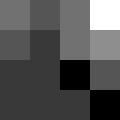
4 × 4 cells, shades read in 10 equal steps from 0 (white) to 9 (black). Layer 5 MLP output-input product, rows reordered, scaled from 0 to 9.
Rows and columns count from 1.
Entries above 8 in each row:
0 0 1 1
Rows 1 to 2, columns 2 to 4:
6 5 0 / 7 5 4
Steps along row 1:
up down down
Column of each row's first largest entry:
2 2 3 4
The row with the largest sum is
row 4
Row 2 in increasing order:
4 5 6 7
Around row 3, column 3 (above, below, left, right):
5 7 7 6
